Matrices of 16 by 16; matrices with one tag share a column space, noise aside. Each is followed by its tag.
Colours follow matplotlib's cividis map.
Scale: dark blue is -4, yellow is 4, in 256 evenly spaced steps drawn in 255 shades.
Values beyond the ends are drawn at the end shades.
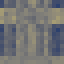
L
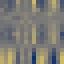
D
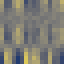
D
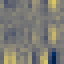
D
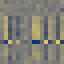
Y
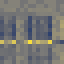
Y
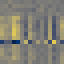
Y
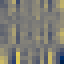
D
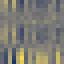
D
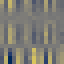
D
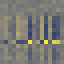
Y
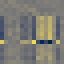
Y
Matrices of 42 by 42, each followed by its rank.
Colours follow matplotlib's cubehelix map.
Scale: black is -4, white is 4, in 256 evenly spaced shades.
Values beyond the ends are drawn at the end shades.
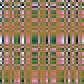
one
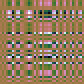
one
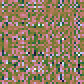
five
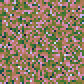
full rank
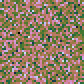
full rank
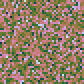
full rank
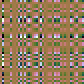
one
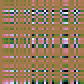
one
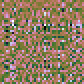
five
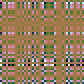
one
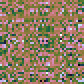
five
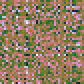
five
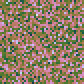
full rank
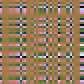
one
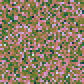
full rank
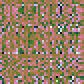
five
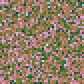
full rank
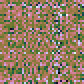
five
